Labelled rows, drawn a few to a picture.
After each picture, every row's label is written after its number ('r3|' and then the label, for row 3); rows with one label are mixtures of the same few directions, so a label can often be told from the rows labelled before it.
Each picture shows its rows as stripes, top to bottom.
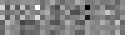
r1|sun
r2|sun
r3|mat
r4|sun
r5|sun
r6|sun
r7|sun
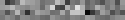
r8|sun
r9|sun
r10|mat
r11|mat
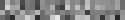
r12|sun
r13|sun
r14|sun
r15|sun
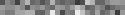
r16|mat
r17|mat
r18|sun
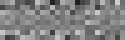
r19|sun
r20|mat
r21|mat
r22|sun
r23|mat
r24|mat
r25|mat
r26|sun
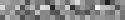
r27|mat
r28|mat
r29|sun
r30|sun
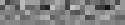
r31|sun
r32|mat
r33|mat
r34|mat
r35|sun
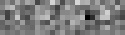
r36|sun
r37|sun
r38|mat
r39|mat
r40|mat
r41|mat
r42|sun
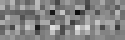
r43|sun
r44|sun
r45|sun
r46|sun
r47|mat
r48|sun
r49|sun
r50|sun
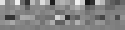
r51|mat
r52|mat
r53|sun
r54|sun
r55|sun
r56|sun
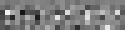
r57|sun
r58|mat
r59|sun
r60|sun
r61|sun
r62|mat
